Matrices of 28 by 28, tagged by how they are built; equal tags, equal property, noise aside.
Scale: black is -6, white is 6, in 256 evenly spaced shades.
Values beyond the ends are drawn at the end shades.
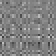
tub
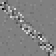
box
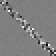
box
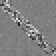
box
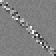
box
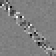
box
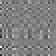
tub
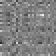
tub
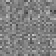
tub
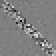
box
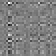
tub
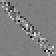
box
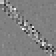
box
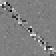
box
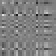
tub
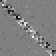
box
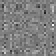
tub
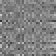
tub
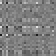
tub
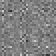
tub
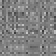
tub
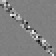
box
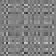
tub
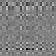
tub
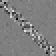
box
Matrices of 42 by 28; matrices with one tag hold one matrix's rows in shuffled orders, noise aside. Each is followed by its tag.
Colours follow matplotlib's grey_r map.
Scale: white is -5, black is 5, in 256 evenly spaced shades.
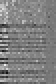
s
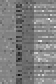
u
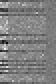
s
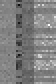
u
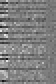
s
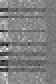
s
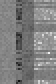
u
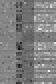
u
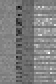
u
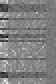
s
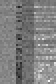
u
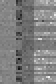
u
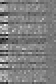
s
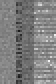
u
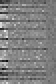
s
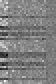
s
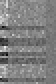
s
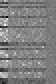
s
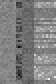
u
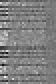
s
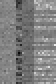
u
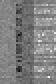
u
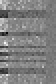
s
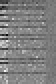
s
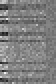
s
